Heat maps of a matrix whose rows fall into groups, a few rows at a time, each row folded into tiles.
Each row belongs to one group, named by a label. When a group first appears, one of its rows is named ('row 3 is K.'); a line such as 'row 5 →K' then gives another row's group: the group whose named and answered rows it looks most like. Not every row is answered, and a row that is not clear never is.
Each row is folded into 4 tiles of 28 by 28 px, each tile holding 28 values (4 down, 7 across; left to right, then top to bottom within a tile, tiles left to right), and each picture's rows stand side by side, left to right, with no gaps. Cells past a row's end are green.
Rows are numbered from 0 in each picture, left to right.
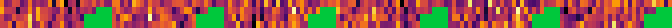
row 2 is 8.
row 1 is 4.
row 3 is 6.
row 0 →6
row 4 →8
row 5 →8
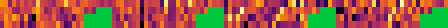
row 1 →8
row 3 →8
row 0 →4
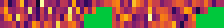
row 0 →8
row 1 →4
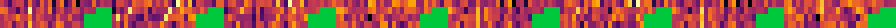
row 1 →8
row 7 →4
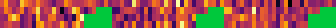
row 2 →6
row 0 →4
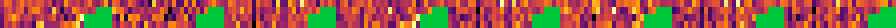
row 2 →8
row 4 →8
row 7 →8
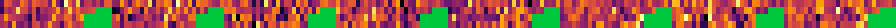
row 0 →8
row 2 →8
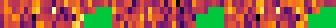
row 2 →4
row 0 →4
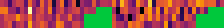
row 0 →6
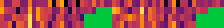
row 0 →6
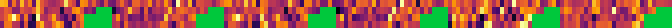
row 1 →8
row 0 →4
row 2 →4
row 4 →4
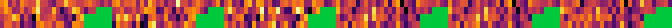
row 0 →4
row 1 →4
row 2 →4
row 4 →6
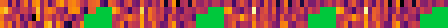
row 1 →6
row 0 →4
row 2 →6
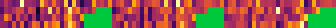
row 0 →8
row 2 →4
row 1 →8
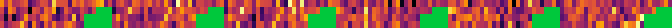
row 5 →4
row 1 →8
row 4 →6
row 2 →8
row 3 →6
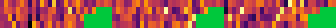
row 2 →8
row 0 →8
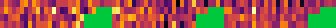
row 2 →6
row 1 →6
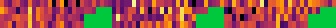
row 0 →6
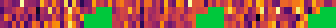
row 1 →8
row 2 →4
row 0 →8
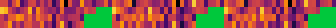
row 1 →6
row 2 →6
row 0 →6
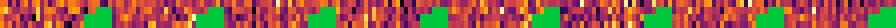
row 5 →8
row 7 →6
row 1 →4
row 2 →8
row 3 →6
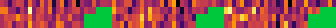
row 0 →6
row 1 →6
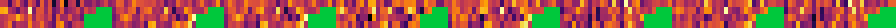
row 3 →4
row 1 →4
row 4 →4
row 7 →8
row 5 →8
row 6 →4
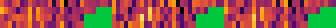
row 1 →6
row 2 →6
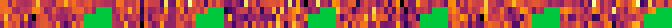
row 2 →8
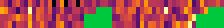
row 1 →4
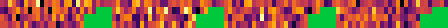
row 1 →4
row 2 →4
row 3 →6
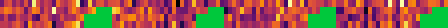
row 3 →8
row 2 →8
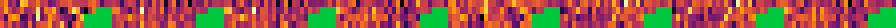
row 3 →6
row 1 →6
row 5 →8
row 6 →8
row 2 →6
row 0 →4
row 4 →4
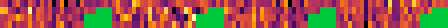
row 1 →4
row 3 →8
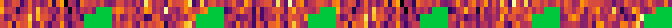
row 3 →6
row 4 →8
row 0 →6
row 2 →8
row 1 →4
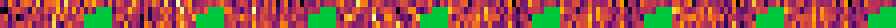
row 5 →6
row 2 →6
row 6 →6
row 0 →8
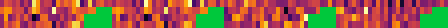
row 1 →4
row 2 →4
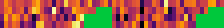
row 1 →8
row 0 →4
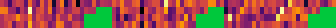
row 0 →6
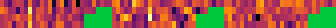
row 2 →4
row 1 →4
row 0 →6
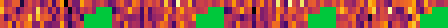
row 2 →8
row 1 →8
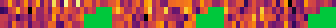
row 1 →4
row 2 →6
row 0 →8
